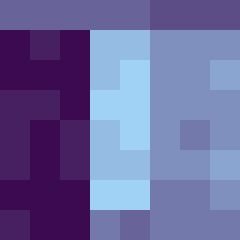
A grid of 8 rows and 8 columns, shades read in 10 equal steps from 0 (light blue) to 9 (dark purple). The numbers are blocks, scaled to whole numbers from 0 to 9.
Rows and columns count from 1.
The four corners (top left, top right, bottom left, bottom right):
5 6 8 4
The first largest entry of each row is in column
6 1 1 3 2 2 1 2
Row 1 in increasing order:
5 5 5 5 5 6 6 6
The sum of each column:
64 66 66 13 12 29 30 26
